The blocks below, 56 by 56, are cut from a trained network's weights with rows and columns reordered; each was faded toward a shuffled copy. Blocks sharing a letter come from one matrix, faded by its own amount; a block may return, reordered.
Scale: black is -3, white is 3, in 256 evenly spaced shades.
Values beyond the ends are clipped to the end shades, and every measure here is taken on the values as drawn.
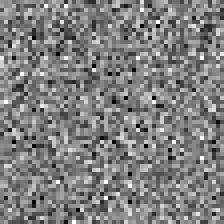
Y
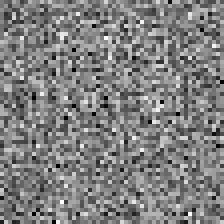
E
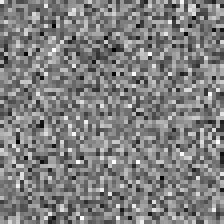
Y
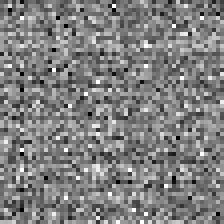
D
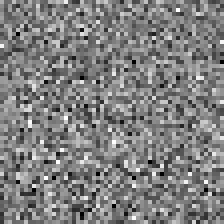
E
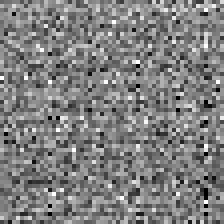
D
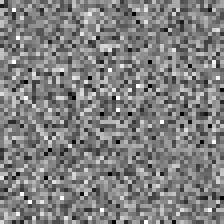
Y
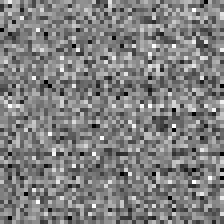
D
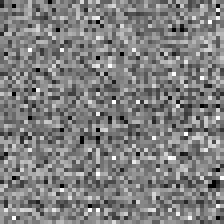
D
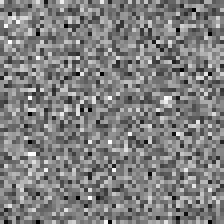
E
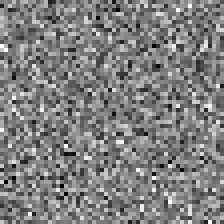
Y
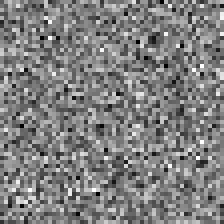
Y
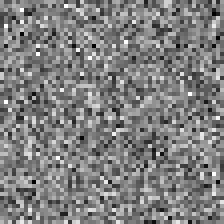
Y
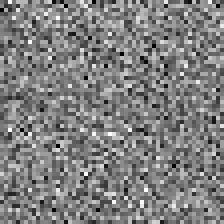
E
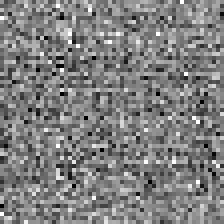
D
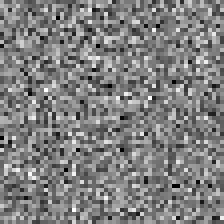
E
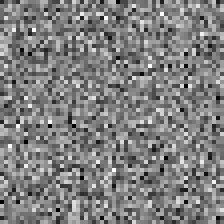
E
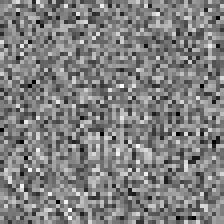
E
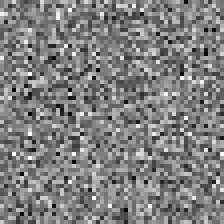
E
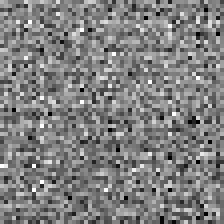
D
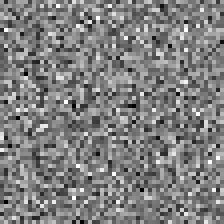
Y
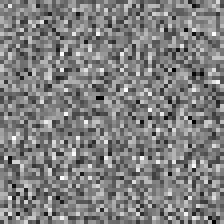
E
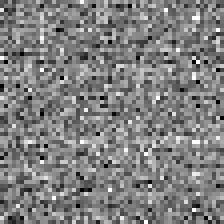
D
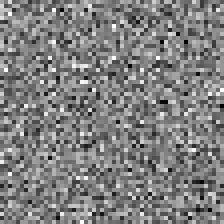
E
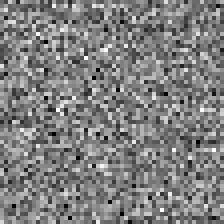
Y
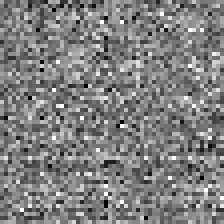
D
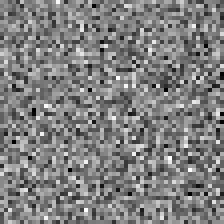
E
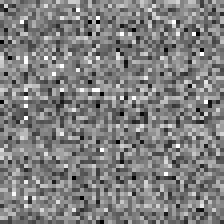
D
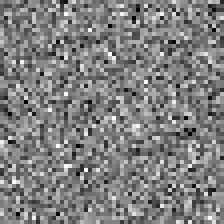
Y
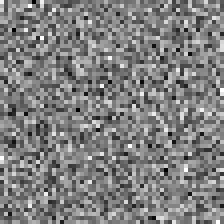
Y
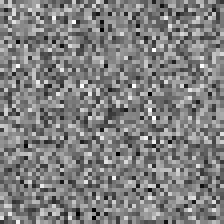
Y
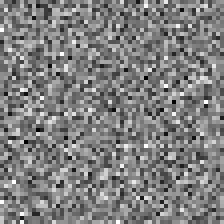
Y
